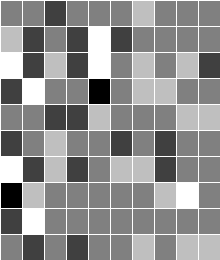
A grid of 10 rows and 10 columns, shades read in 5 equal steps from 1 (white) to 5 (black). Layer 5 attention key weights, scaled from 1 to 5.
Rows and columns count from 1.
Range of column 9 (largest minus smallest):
2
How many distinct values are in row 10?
3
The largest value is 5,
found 2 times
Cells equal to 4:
19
